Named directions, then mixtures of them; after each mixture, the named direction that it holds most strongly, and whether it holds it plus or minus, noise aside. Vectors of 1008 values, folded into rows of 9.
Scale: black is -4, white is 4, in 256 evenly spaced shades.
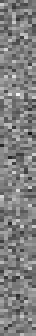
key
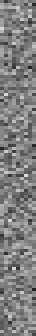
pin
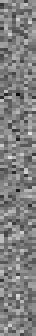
key, minus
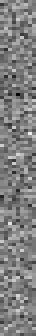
key, minus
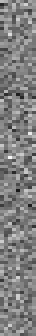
key, minus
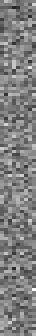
pin, minus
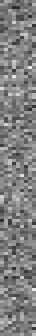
key, plus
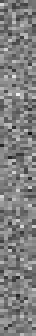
key, plus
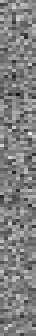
key, minus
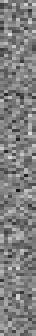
pin, minus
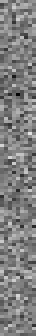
key, minus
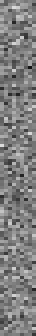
key, minus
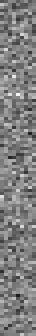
key, plus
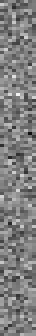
key, plus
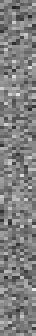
key, plus
